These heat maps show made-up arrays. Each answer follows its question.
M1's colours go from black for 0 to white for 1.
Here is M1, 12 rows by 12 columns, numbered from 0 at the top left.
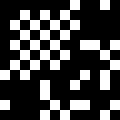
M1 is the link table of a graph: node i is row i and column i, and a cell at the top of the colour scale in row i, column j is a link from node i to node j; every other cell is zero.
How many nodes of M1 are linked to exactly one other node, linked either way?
1
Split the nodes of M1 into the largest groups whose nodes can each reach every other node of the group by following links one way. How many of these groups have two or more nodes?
1
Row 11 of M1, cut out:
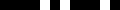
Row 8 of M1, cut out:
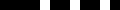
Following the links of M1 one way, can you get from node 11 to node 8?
yes
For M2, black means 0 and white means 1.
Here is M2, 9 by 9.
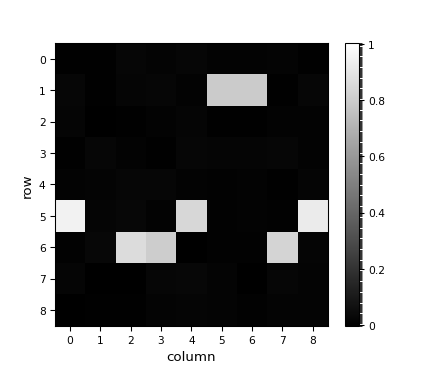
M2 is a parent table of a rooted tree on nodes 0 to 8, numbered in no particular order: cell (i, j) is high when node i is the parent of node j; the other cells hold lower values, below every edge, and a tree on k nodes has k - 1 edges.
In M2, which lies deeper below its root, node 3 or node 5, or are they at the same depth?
node 3
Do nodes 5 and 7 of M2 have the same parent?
no
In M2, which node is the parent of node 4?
5
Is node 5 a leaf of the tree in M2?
no
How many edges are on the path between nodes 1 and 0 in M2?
2
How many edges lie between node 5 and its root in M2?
1
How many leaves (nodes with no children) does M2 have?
6
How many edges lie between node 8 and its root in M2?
2
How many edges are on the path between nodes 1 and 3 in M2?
2
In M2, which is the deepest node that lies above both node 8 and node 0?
5
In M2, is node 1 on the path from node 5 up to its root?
yes
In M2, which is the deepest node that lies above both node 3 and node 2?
6
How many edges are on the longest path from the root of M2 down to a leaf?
2
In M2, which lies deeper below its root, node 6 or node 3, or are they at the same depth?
node 3
